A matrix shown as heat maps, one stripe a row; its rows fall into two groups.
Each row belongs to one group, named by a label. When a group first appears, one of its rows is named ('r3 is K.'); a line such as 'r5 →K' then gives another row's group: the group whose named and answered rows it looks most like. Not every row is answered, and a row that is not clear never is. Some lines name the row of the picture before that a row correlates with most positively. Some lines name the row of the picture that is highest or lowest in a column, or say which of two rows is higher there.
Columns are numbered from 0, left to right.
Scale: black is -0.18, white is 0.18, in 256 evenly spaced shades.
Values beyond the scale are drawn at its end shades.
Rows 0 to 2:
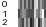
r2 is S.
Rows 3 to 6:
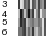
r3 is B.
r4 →S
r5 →S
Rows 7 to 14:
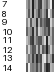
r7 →S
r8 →S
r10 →B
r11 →S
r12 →B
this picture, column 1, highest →14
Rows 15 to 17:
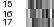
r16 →B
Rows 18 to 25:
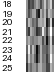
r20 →B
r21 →S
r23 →B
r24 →B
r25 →B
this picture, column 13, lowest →20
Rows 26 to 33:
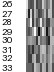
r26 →S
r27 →S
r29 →S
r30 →B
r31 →S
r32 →S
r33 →S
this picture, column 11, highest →27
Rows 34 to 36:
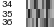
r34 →B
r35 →S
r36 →B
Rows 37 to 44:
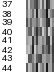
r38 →B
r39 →B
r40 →S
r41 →B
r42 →B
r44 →B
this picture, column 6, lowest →43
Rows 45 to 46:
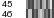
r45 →S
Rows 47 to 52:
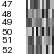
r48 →B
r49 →S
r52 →S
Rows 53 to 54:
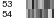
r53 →B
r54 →S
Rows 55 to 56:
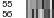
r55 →B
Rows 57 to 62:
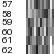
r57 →B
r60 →S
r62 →B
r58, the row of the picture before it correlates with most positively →55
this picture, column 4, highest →60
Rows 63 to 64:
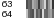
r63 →S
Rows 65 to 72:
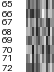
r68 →B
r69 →S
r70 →B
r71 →B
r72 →S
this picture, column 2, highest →71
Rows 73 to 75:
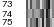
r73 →B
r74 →B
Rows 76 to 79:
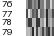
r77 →B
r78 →S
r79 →B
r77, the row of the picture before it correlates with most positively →74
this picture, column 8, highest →78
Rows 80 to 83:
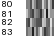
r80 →S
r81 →S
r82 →S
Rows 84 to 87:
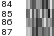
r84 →B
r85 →B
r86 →S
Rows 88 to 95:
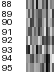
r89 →S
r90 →S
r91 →S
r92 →B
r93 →S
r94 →B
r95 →B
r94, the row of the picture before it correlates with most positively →84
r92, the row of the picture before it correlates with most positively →84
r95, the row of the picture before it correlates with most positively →84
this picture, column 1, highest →92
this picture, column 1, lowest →93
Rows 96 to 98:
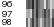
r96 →S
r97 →B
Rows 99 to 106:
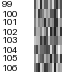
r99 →B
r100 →B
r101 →B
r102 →B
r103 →B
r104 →S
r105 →B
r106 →S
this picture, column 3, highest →106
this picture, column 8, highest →104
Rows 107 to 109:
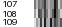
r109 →B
